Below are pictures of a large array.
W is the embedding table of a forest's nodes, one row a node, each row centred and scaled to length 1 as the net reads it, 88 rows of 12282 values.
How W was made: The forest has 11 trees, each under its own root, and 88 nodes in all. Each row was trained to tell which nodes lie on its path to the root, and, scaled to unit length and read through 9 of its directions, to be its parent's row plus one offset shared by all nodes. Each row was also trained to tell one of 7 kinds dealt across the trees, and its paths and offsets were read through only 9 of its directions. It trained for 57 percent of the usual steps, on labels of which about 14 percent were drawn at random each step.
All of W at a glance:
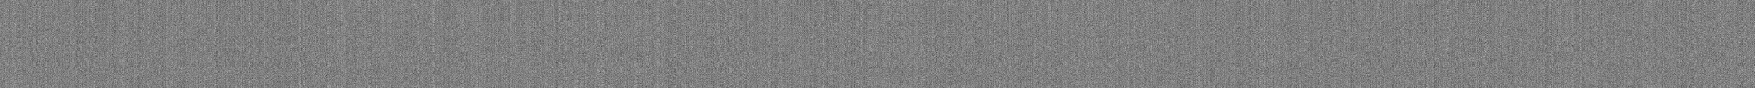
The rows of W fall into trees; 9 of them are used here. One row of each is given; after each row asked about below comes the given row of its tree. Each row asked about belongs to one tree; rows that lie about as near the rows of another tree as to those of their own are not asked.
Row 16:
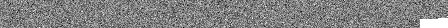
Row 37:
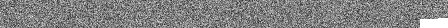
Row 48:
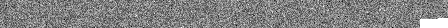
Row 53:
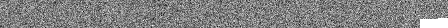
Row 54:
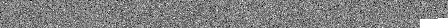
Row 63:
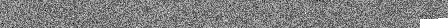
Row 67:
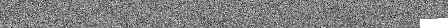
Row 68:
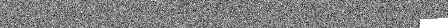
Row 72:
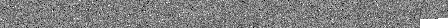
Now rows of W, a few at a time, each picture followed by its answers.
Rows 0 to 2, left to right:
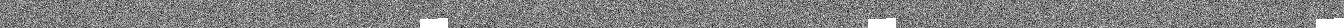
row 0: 48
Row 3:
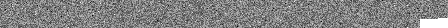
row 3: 54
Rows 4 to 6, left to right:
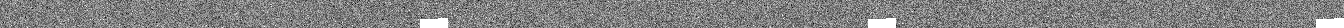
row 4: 54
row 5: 67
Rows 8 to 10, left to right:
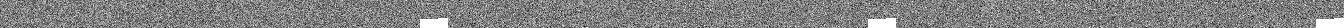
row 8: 54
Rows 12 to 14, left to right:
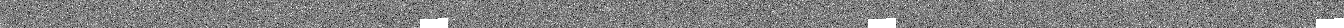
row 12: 16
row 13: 63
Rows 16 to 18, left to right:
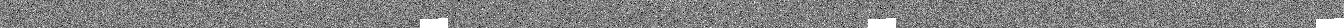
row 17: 54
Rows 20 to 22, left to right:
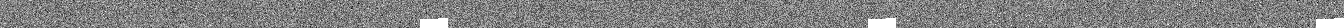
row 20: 63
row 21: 37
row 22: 63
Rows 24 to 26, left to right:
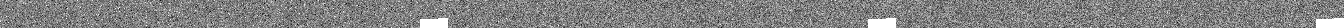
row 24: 48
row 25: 37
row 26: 68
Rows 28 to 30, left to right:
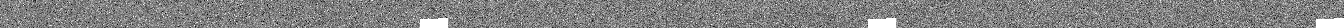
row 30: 16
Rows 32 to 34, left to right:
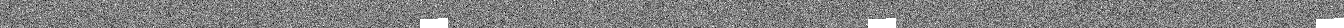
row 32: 72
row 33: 54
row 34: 68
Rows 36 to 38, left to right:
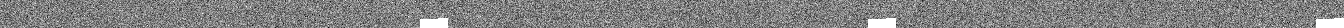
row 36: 53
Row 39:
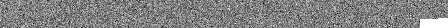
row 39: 63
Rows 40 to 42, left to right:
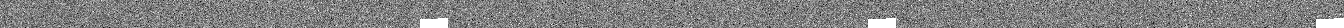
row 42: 72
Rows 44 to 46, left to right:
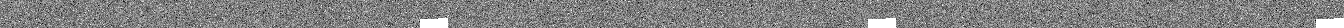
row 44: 63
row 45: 53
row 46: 54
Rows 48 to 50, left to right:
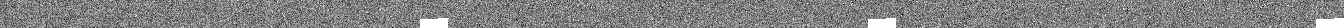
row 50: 48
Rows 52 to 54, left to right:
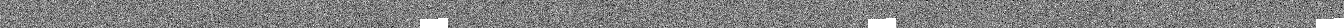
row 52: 53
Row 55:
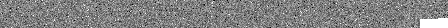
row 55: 53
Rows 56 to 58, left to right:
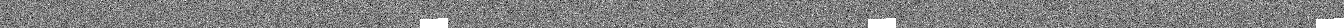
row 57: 68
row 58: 67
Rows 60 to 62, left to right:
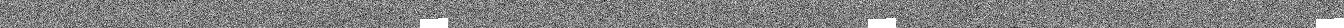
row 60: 53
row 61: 53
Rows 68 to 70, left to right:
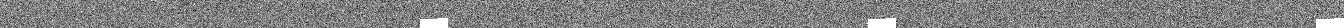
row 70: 37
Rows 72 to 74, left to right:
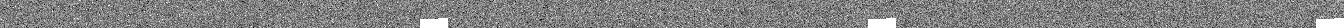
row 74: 37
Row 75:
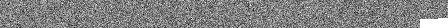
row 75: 54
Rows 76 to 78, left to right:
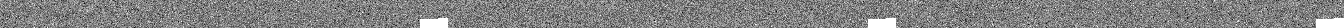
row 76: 53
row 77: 63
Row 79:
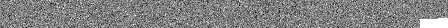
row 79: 53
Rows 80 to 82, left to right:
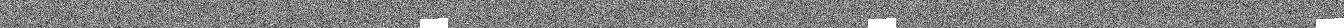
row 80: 48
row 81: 63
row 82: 63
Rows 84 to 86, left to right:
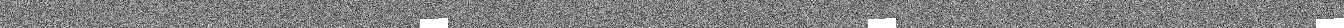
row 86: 54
